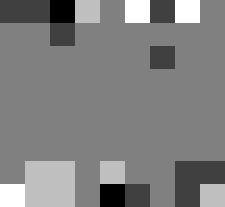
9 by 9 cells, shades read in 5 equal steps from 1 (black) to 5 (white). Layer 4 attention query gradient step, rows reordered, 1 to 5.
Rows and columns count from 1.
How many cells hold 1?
2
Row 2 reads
3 3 2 3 3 3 3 3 3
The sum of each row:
27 26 26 27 27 27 27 28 28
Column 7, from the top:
2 3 2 3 3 3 3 3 3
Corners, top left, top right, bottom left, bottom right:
2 3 5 4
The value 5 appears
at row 1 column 6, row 1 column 8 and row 9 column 1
